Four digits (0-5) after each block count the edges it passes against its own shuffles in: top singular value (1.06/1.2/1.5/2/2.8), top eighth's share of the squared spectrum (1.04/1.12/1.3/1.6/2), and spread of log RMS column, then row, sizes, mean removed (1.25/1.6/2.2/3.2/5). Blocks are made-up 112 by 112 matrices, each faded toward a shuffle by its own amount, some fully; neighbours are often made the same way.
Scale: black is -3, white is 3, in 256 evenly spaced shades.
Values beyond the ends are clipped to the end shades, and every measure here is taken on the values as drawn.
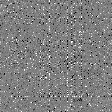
4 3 2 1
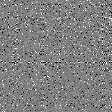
4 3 2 2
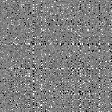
4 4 3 3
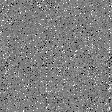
3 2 1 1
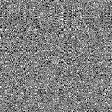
4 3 2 2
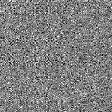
4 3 2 2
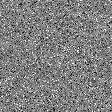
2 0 0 0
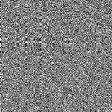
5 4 3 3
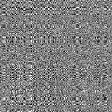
5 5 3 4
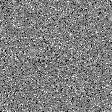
2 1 0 0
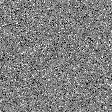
0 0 0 0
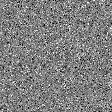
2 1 0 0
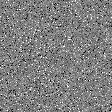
0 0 0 0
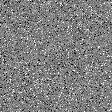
0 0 0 0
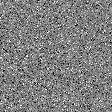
0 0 0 0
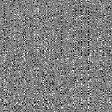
4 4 3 2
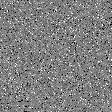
0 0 0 0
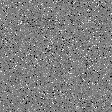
2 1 0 0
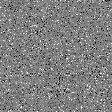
3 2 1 1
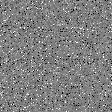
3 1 0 0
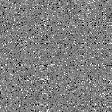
4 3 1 2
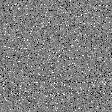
1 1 0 2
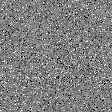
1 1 0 2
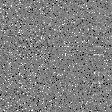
3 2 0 1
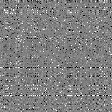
5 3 2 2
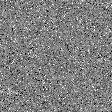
0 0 0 0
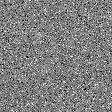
0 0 0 0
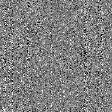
1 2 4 0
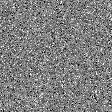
0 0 1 0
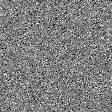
0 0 0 1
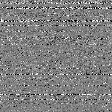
2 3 0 4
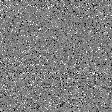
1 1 0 2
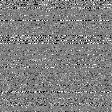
2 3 0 4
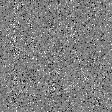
1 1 1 0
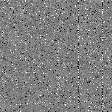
3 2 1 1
